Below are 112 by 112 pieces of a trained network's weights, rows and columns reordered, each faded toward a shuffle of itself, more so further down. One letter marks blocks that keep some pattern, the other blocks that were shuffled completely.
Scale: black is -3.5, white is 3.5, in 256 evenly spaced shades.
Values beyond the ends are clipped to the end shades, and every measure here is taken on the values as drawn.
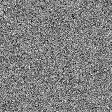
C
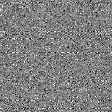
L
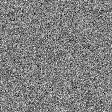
C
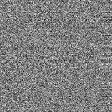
L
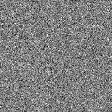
L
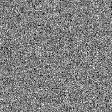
L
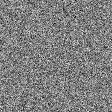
C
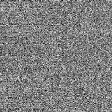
L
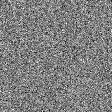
L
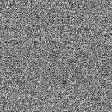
L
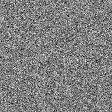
L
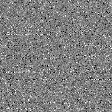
L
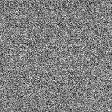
L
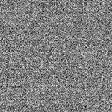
L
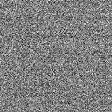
L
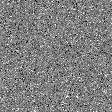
C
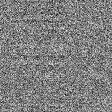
L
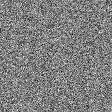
C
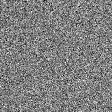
L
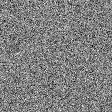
C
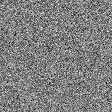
C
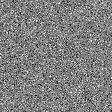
C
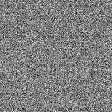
L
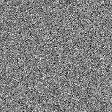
L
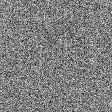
L
